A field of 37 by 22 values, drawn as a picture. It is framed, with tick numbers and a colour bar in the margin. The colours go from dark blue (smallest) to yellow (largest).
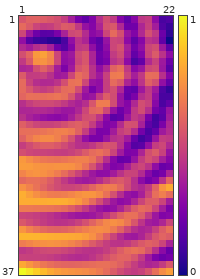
The middle left is the calmest part. Rings spread out from the top left. The halves do not mirror each other. The field climbs toward the bottom left.
